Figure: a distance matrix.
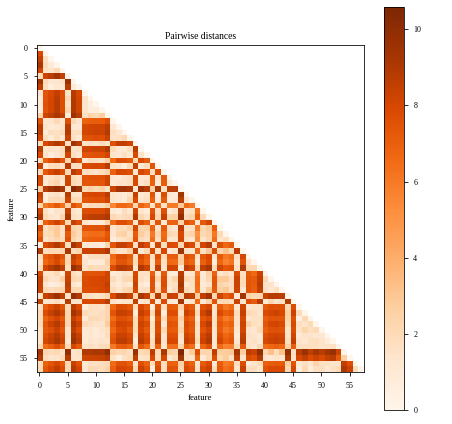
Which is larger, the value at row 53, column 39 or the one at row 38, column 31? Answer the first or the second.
the first
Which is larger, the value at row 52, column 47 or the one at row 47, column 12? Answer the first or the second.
the second
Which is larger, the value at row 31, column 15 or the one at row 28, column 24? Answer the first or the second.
the first
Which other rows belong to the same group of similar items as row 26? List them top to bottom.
1, 2, 3, 4, 6, 7, 13, 14, 15, 16, 18, 19, 21, 23, 24, 27, 29, 30, 32, 33, 34, 36, 40, 41, 42, 43, 45, 54, 55
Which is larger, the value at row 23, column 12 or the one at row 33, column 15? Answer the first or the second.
the first
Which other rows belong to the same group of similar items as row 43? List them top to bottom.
1, 2, 3, 4, 6, 7, 13, 14, 15, 16, 18, 19, 21, 23, 24, 26, 27, 29, 30, 32, 33, 34, 36, 40, 41, 42, 45, 54, 55
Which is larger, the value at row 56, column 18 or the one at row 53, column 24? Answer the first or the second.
the first
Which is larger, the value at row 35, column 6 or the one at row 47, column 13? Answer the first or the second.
the first
